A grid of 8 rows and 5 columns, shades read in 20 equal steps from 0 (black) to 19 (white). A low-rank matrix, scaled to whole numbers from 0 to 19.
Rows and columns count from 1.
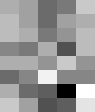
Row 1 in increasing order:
8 9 12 13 15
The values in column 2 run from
8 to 13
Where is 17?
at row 8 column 5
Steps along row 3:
down down up up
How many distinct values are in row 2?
4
